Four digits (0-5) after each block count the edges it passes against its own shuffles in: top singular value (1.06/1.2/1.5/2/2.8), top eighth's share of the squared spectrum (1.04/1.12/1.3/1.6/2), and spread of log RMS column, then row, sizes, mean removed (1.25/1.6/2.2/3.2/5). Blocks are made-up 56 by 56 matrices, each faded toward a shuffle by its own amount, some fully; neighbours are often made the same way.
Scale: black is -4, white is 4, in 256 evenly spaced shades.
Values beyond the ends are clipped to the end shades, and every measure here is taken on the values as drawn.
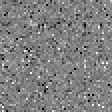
2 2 0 0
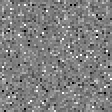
0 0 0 0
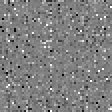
2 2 1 1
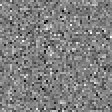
0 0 1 0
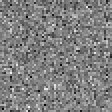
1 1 2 0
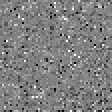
3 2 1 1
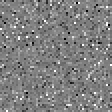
0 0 0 0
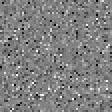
2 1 0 0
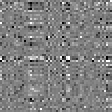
5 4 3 3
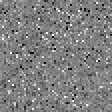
0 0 0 0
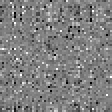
4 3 2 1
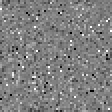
0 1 0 0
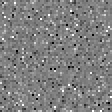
0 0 0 0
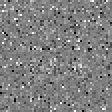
1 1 0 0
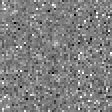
3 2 1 0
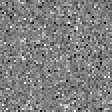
2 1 0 0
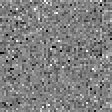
3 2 0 0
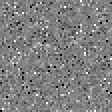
1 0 0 0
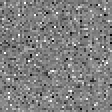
2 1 0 0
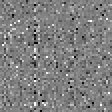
4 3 1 1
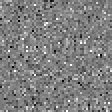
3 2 0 0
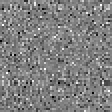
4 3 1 0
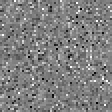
2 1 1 0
